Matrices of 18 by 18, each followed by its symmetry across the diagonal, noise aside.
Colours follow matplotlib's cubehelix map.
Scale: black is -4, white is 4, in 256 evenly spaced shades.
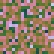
antisymmetric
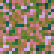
antisymmetric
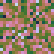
antisymmetric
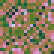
symmetric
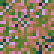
symmetric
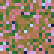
symmetric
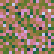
neither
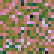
neither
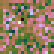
antisymmetric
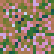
symmetric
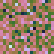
neither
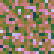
antisymmetric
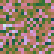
neither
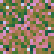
symmetric
